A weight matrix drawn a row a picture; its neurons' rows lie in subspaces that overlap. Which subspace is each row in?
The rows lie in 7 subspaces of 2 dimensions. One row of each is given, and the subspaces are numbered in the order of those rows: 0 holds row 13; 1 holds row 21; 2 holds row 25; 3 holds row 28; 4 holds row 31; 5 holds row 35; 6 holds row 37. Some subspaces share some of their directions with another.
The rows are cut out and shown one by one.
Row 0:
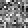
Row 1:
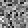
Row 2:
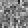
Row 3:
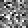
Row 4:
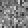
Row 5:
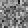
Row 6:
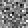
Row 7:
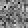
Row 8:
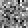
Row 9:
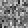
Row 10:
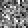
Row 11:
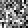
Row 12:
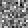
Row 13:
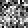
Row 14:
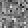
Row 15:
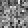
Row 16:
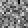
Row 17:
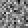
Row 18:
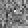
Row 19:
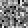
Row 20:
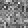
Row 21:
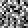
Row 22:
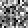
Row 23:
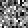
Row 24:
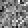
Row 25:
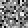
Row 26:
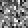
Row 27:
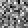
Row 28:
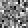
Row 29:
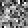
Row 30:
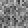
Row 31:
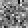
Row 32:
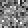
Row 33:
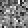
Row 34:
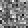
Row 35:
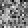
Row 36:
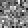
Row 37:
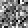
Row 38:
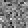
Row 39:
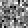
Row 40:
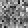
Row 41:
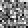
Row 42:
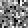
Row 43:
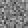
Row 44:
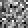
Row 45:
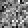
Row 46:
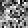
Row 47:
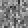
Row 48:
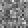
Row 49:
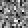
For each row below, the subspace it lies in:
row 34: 5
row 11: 1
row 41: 5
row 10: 4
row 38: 4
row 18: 1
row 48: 5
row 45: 6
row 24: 6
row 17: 1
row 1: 4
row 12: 3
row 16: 1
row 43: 2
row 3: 4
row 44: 6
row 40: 0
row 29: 5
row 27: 1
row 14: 6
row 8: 4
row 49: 0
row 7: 0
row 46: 5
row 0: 0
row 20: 0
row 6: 3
